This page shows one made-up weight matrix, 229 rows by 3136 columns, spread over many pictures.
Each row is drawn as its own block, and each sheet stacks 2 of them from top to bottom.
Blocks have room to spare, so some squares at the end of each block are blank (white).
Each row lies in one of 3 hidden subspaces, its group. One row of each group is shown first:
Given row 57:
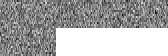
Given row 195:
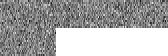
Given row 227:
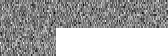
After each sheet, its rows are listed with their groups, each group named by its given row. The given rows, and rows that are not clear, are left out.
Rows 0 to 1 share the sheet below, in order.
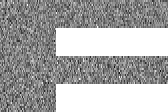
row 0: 195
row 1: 227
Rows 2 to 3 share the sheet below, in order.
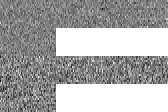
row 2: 57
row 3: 227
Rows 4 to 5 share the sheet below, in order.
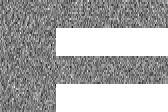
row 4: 57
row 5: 195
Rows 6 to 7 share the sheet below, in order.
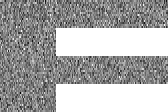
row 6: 227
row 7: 227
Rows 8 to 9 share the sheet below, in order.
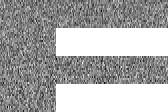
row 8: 227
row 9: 227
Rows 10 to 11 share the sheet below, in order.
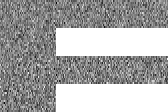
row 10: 227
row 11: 57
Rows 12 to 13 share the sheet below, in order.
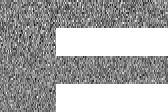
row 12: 227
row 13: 57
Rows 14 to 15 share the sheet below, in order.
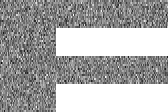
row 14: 227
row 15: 57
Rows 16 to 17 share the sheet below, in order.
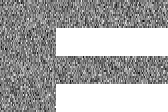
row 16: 57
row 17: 195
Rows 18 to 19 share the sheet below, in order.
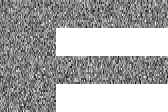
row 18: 57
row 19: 227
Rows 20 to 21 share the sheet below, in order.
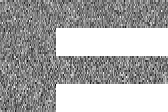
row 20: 195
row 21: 195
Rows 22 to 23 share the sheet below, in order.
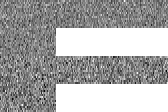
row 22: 195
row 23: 227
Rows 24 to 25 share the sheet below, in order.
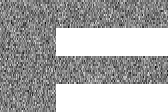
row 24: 195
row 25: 57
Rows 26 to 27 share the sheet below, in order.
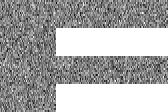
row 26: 227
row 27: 195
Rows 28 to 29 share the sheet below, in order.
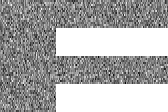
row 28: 195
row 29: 195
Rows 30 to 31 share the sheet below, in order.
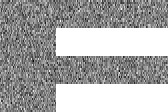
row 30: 57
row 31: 227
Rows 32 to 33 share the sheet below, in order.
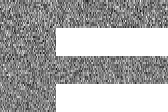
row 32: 195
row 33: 195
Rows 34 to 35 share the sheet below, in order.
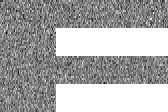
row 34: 195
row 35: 227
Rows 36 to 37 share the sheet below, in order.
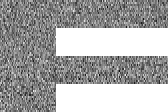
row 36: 57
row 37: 227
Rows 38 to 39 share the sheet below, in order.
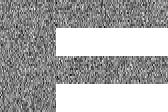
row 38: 227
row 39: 57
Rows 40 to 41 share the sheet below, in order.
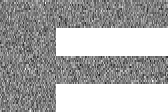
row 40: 227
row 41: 57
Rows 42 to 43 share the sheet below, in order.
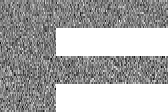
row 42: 227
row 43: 195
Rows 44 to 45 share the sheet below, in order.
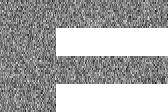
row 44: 57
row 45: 57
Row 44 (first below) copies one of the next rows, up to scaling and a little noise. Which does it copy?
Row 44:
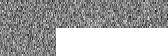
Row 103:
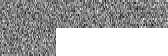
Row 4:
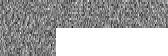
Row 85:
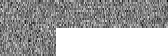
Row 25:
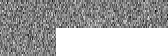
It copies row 25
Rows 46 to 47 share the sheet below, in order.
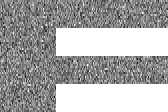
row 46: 227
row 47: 195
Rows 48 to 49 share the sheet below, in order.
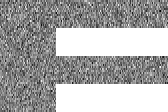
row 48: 195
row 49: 195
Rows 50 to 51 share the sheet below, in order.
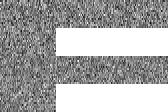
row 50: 195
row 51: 227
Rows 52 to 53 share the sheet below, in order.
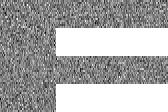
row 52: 195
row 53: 227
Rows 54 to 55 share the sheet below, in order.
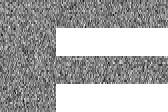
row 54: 57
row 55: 227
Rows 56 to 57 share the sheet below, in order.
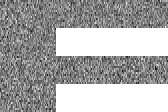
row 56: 195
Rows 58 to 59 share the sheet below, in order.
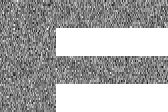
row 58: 57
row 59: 195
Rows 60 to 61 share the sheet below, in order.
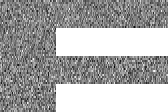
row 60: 195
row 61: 227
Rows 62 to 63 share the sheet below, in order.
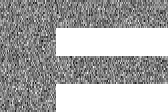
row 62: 227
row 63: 195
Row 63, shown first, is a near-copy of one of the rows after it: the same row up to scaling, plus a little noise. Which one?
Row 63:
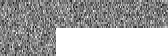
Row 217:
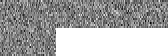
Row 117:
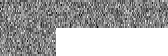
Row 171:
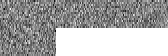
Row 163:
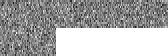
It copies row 163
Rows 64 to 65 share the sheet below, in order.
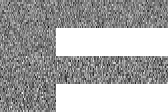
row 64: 57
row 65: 227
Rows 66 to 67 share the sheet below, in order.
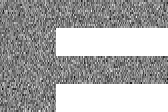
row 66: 57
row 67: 57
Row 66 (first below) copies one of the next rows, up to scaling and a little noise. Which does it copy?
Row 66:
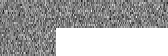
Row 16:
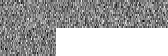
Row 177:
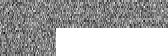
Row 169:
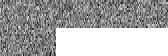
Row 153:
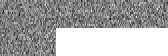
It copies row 153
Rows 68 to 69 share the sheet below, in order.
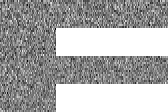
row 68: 195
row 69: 195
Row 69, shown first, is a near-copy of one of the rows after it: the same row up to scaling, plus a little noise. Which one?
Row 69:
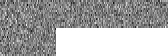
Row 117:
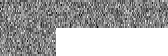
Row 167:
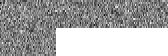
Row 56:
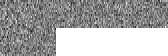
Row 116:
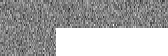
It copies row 56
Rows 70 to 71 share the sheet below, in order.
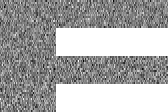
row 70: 227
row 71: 227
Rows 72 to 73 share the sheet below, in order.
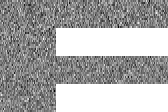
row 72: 57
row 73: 227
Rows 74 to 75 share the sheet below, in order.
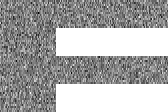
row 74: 57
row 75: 227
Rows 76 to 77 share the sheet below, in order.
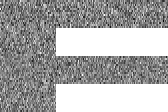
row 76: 195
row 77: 227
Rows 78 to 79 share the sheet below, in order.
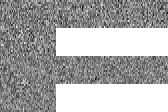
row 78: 227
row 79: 195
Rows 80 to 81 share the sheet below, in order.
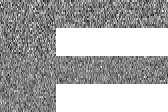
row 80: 57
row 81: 227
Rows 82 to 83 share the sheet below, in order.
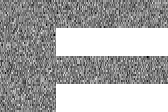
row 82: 227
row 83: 195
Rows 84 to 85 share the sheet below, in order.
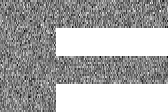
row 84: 195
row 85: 57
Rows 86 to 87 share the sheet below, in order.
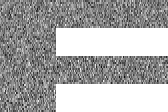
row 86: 195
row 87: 227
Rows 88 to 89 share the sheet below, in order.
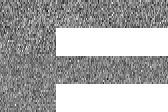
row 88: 195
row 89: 227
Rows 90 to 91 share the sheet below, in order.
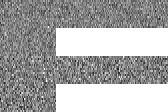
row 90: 57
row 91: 227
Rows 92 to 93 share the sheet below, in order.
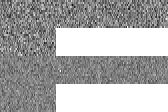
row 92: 57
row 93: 57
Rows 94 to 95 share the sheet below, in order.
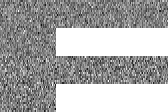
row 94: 195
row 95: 195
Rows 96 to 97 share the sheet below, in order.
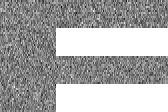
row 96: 57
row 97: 195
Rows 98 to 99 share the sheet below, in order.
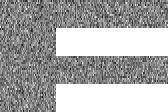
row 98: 195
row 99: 227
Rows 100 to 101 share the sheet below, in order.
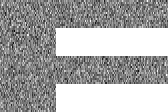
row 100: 195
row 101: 57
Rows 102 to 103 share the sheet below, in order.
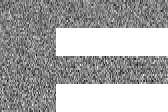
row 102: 195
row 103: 57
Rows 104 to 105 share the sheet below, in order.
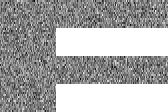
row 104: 57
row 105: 195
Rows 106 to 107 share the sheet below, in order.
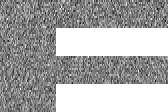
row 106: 195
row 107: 57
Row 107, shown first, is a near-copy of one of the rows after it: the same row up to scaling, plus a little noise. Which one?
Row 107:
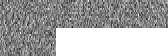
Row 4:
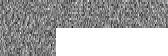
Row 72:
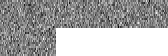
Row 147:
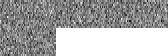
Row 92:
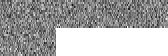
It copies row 4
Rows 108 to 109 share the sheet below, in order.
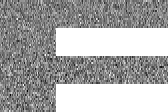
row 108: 195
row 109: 195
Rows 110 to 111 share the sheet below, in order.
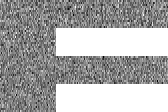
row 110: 227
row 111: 57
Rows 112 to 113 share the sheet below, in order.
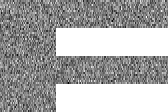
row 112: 195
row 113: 57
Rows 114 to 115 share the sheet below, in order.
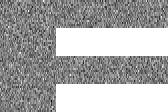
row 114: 57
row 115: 57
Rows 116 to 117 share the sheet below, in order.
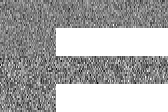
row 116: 195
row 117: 195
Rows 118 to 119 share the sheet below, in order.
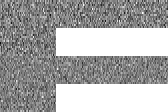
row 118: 227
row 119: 227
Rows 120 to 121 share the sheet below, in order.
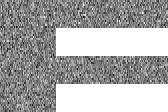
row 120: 227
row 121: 195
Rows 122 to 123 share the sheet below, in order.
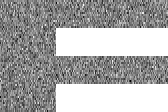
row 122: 227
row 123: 57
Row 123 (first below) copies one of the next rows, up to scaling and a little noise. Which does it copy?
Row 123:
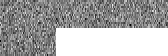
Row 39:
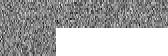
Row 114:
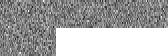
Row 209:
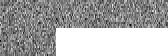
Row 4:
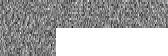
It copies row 209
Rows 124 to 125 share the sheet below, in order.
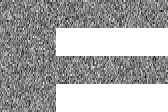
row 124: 195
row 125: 57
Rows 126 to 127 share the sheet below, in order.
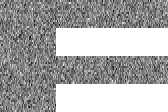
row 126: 227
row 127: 195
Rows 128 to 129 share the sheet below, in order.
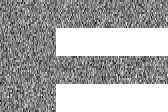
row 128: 57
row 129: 227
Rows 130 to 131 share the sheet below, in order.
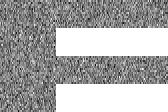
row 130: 227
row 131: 227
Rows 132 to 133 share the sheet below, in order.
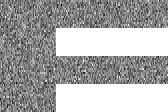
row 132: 195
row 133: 227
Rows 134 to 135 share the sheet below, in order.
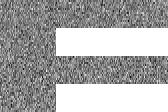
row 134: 227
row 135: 57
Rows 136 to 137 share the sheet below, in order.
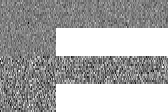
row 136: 57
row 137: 57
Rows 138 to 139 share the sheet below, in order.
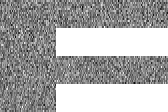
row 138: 227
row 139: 195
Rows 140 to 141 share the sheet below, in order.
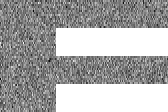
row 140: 227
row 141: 57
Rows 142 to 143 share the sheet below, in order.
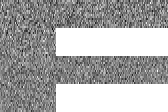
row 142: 195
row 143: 57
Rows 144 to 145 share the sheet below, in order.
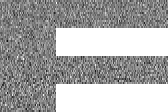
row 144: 227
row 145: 57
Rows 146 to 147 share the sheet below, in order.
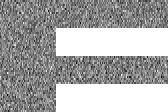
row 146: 195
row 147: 57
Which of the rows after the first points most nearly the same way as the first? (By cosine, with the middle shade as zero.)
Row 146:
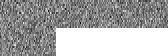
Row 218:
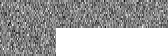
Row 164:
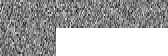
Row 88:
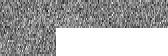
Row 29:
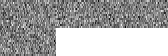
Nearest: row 218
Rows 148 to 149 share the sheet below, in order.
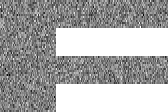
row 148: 227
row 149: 195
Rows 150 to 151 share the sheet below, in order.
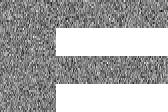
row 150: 195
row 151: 57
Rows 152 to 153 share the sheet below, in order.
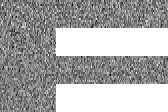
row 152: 195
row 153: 57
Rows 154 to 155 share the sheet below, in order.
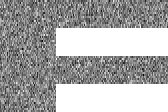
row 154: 227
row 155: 227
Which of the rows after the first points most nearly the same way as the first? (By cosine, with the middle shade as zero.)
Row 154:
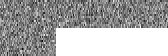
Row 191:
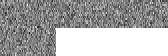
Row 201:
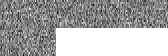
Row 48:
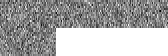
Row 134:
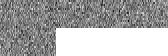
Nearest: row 201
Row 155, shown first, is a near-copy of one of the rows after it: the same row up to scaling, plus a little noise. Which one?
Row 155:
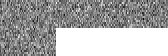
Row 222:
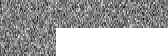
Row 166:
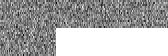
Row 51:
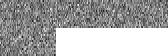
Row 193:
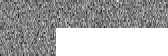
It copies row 222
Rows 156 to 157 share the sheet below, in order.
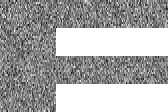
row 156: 195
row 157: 57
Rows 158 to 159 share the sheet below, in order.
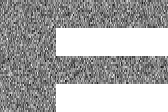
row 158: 57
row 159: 195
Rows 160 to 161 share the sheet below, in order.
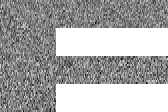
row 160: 195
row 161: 57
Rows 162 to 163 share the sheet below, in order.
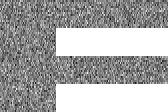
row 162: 195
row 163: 195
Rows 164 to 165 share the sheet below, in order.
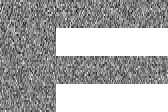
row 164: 195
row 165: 57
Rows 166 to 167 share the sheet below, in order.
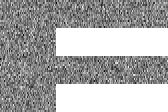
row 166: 227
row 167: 195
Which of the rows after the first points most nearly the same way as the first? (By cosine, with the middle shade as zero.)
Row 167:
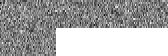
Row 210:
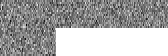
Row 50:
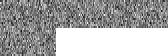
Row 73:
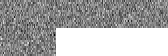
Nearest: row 210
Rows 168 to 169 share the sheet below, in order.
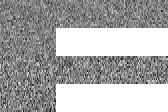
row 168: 195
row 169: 57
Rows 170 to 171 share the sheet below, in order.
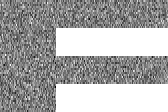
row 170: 57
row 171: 195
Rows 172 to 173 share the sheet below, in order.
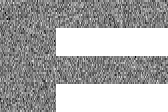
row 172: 195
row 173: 227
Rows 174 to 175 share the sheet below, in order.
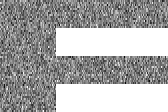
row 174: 195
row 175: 195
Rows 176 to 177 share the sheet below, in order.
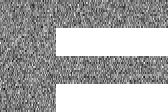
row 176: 227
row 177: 57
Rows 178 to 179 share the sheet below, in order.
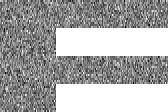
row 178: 195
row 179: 195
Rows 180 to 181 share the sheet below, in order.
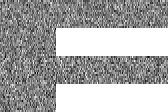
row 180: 195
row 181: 195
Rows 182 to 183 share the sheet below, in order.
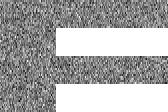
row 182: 57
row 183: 195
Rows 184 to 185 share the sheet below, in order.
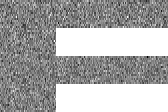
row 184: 195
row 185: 195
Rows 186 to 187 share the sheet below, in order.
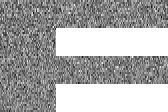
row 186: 57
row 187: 195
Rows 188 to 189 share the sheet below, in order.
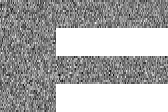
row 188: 195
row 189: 195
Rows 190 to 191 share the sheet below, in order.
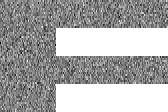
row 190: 227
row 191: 195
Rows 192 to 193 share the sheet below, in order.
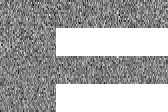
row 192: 227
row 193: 227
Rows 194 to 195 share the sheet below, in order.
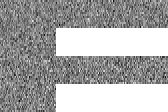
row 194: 227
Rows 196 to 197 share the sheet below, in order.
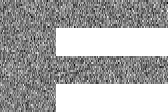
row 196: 57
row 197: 195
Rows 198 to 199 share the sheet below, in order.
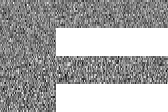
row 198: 195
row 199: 227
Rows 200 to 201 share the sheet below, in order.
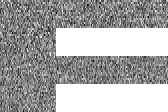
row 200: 57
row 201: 227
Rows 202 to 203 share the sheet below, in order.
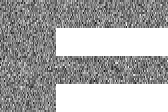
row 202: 57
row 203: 195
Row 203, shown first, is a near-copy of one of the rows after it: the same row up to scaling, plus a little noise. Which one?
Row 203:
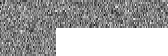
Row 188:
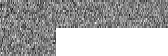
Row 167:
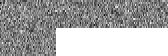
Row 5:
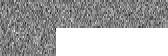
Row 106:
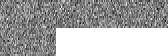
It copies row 167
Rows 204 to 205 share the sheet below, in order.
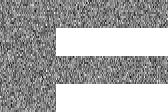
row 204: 227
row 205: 57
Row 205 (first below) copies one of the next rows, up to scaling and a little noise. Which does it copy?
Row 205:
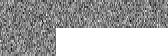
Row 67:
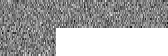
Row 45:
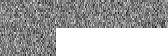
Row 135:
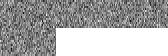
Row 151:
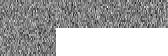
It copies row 135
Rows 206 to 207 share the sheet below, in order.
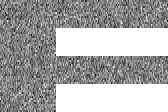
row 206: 195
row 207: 227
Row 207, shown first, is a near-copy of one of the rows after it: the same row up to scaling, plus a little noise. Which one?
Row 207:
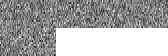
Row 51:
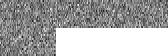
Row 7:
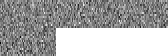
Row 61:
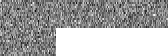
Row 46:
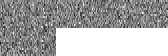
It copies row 51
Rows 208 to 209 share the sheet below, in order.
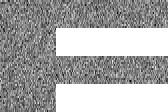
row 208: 195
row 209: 57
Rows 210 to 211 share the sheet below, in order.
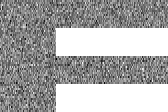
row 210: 195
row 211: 227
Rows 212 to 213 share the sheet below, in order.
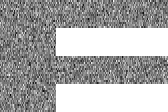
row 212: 227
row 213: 195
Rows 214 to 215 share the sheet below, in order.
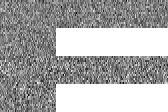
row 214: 57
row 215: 195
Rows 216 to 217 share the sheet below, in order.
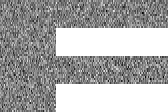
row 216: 227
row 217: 195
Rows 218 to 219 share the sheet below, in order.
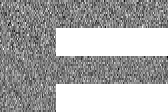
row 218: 195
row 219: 57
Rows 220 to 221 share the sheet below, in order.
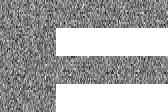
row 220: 227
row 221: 57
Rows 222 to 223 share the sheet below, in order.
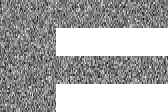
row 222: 227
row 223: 57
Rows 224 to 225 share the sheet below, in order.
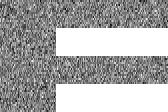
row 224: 195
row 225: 227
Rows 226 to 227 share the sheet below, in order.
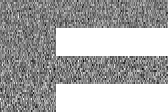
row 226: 227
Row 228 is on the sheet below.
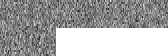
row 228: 227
